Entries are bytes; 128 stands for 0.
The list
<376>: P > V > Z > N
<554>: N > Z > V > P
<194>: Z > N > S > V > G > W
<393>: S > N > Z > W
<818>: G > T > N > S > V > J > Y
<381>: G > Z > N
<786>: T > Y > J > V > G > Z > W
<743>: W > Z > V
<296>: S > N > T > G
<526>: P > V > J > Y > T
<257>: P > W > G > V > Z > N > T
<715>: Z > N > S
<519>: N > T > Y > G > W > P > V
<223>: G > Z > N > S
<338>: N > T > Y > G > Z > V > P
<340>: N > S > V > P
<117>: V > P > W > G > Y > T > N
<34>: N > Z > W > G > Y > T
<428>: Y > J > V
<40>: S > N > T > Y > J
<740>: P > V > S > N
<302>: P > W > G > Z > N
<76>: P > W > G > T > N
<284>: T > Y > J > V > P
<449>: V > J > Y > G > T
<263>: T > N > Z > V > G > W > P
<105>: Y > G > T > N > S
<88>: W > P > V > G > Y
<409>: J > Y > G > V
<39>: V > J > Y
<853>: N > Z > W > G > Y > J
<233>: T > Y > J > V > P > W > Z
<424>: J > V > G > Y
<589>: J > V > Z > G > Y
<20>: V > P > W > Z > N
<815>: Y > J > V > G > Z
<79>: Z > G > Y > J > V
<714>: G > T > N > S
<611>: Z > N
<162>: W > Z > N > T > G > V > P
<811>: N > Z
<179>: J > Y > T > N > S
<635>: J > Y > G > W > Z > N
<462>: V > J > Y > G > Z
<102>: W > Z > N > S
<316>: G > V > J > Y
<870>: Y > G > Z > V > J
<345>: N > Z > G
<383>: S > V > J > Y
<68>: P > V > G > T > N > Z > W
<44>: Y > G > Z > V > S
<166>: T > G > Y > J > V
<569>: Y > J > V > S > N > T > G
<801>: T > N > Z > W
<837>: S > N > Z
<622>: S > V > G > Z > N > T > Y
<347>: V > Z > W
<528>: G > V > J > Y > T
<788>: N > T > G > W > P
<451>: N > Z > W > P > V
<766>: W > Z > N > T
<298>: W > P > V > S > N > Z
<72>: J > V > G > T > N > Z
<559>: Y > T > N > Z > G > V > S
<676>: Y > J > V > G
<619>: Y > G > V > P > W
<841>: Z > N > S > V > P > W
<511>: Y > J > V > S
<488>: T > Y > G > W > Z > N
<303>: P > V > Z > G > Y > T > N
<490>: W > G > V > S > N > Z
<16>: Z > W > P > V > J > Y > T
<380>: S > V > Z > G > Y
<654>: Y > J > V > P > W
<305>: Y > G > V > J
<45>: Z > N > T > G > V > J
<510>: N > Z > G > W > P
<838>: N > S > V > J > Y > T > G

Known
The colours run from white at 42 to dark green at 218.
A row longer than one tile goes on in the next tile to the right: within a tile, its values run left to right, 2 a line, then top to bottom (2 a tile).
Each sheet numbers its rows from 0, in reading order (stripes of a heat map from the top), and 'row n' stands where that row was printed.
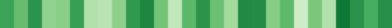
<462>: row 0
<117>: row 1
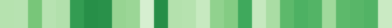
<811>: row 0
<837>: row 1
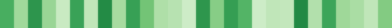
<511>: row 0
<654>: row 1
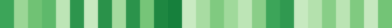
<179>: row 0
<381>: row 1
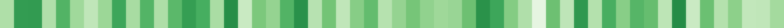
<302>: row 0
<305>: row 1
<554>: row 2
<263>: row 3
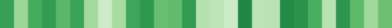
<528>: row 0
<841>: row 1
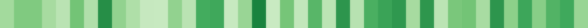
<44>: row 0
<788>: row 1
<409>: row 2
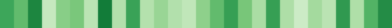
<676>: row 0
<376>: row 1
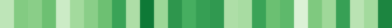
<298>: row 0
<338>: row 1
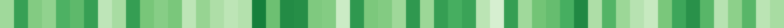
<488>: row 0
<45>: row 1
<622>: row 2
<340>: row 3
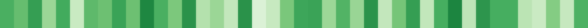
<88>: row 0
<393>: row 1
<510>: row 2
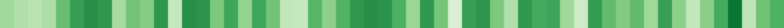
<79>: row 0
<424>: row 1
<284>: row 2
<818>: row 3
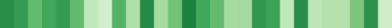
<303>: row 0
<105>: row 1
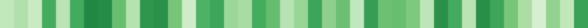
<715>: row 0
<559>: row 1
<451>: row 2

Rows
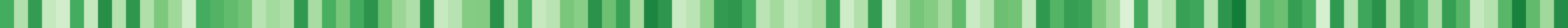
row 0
<428>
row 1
<635>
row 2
<870>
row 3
<449>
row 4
<801>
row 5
<345>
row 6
<34>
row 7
<316>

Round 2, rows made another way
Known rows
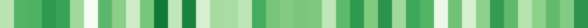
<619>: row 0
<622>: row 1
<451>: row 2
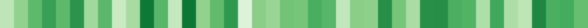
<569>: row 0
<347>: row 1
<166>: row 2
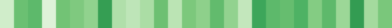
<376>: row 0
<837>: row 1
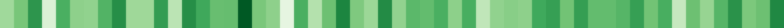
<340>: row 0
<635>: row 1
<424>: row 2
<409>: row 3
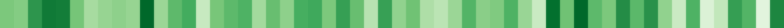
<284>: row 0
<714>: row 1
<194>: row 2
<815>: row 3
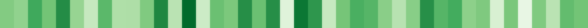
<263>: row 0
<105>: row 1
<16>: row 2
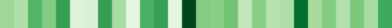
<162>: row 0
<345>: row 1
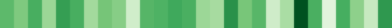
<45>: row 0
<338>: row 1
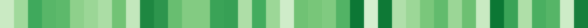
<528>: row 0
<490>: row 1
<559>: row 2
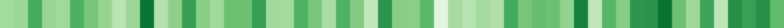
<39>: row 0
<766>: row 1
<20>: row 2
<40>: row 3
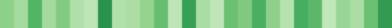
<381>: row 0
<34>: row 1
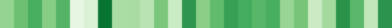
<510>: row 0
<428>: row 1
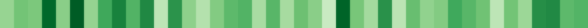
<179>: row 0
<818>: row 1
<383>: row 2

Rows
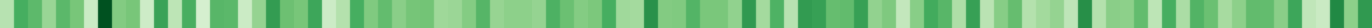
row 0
<44>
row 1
<740>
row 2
<611>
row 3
<393>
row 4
<511>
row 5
<223>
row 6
<841>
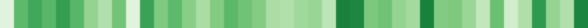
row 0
<526>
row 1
<316>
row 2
<462>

